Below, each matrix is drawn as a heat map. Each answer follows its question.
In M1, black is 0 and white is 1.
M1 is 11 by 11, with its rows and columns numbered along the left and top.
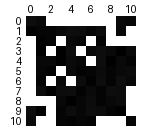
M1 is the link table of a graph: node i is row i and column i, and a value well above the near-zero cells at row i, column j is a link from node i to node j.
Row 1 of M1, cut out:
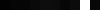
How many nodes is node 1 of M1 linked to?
2
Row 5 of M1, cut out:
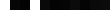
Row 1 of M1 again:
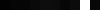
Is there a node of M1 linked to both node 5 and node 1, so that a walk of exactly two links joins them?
no
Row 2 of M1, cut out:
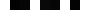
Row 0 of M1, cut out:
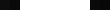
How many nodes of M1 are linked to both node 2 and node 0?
3
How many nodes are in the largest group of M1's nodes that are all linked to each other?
3
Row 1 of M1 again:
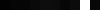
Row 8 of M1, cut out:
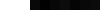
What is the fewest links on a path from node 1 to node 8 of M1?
1
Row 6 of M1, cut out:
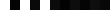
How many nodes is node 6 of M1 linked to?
3
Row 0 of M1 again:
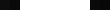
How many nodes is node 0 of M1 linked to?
7
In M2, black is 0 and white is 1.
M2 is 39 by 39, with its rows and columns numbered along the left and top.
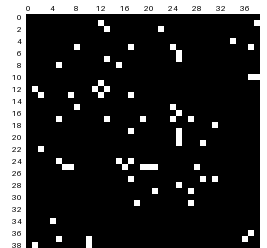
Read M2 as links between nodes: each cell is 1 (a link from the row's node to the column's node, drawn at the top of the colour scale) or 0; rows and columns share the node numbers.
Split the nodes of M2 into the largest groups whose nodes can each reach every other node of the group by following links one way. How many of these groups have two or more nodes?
2
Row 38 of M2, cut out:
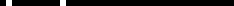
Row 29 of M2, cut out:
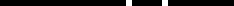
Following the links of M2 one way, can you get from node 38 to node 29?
yes
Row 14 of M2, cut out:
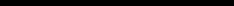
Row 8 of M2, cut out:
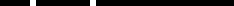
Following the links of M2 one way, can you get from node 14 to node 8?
no
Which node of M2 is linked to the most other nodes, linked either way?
node 25
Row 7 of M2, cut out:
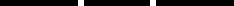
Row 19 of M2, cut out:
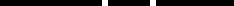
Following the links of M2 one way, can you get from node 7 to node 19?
yes
